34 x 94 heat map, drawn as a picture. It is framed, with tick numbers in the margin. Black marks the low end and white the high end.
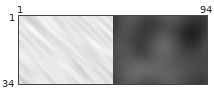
It is made of 1 by 2 panels. Panel 1,1: very high, slanting down to the right, faint in contrast. Panel 1,2: low, smooth.
